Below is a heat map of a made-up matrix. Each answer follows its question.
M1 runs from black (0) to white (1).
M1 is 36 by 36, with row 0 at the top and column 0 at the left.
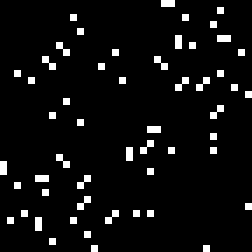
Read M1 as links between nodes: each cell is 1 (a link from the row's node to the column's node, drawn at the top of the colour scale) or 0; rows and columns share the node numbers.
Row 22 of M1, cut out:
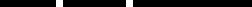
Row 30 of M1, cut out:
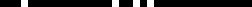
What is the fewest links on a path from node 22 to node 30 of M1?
3
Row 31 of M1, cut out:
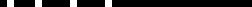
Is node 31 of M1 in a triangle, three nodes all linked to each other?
no
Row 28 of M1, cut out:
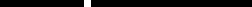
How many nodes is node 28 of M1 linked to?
1
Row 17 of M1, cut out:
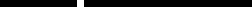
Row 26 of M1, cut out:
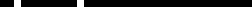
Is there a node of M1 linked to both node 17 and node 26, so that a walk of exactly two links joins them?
yes
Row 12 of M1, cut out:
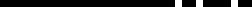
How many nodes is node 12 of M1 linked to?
3
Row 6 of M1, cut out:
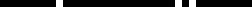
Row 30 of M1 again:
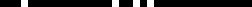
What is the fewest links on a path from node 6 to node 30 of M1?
5
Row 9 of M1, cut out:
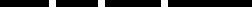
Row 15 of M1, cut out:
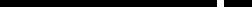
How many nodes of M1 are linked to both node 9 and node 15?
0
